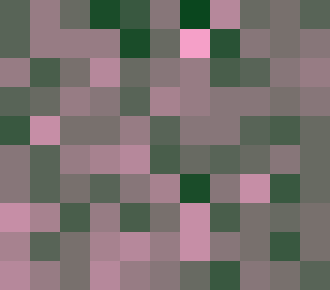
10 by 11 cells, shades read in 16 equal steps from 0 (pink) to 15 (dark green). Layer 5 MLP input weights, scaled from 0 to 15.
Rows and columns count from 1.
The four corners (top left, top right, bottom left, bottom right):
10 10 4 10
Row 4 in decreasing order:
10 10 9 8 7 7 7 7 6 6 5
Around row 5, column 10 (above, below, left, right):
8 7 10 9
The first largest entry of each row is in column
7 5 2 1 1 6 7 3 10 8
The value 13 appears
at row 2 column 8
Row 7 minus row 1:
-3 4 -1 -4 -5 -2 -1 3 -6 4 -1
